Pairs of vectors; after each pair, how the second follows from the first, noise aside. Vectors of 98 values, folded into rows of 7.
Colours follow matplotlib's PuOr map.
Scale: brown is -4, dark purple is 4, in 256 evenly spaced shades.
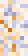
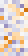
shuffled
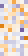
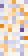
copied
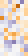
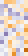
shuffled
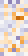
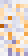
shuffled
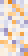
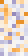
shuffled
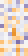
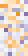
shuffled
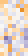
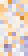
wrapped around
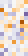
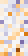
wrapped around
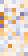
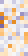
copied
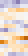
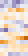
copied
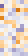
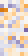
shuffled
